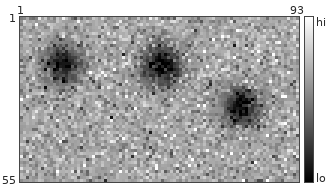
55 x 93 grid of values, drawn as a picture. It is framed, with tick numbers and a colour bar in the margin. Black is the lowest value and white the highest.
On average the colour sits 60% of the way up the scale. No overall slope runs across the table. Neither half mirrors the other. Three dips sink into the field. No single row or column stands out from its neighbours. The values are skewed, with a long tail toward low values.
